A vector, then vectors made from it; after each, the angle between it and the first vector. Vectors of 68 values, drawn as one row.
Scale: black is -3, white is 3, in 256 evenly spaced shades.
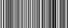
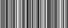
orthogonal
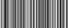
orthogonal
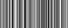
orthogonal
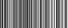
nearly opposite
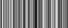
orthogonal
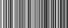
partly aligned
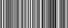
nearly parallel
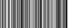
partly opposed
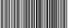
orthogonal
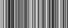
partly aligned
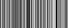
partly opposed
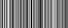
partly opposed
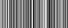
orthogonal
